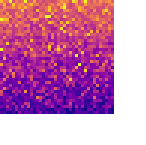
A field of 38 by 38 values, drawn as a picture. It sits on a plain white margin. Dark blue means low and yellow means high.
Grain: fine. Average level on the scale: 40%. Stripes: none. Slope: up to the top.
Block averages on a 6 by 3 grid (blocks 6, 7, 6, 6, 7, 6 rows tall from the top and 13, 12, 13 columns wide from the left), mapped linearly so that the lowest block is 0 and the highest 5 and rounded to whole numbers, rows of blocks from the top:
5 5 5
4 4 4
3 3 3
2 2 2
1 1 1
0 0 0
